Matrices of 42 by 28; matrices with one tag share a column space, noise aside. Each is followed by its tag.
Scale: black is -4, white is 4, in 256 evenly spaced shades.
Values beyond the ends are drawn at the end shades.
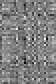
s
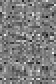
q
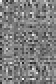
q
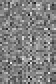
s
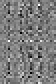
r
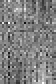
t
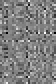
r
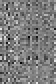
s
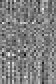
t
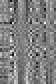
t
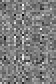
s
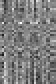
t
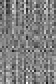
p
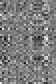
s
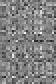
r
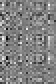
s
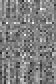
t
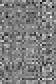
q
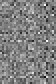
r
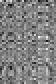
q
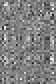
s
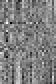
t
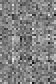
s
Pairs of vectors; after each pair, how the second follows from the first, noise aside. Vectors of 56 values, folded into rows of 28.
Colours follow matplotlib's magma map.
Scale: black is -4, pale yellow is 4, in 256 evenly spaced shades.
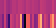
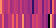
shuffled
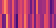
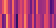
copied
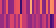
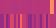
partly zeroed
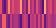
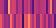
shuffled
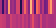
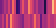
shuffled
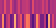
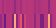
partly zeroed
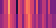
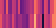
wrapped around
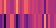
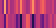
wrapped around
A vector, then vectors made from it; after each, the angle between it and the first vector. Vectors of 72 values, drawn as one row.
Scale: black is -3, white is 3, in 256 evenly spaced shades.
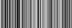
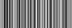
partly aligned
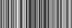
partly opposed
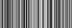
partly aligned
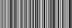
orthogonal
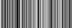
nearly parallel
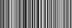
orthogonal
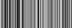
nearly parallel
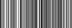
nearly opposite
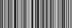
orthogonal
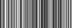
nearly opposite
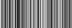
nearly parallel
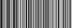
orthogonal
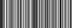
partly opposed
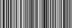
partly opposed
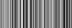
orthogonal
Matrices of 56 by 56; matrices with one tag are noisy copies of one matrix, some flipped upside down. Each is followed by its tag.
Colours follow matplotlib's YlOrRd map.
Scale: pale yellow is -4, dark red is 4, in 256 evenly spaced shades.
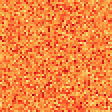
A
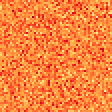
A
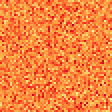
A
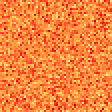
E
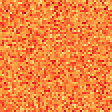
E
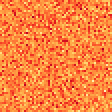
A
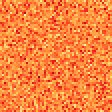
E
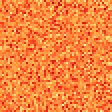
E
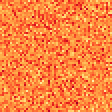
A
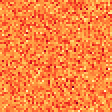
A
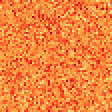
A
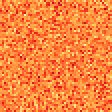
E
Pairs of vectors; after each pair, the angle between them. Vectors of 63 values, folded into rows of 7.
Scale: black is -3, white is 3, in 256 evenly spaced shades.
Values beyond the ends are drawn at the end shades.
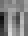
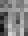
nearly parallel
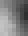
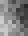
nearly parallel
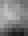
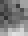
nearly opposite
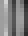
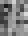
partly opposed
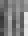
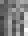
nearly parallel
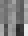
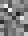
orthogonal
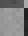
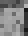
nearly parallel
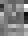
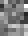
nearly parallel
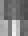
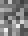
partly aligned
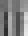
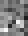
partly opposed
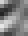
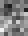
partly aligned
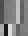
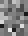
orthogonal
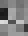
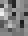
partly opposed
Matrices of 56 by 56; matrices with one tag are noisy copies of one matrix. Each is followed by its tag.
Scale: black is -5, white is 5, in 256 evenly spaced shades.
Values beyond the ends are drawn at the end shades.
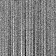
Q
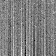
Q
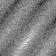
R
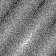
R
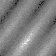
R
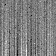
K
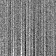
Q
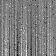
K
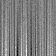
K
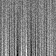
K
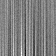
Q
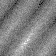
R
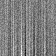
Q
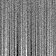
K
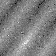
R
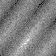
R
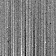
Q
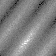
R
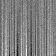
K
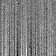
K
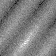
R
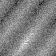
R
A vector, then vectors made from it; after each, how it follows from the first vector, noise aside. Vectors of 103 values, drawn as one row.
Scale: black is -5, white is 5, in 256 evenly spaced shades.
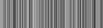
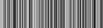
scaled up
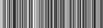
scaled up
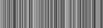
copied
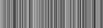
copied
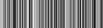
scaled up
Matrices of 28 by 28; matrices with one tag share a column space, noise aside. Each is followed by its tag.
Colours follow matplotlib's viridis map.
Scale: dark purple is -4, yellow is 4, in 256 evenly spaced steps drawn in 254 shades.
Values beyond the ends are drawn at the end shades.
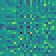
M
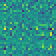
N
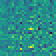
M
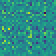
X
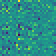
N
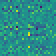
N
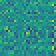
X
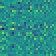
N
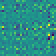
N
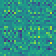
X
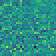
M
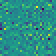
N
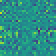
X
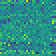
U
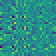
M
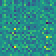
M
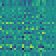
M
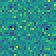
N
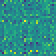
U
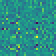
M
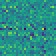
N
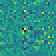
X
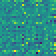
U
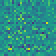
M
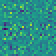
N
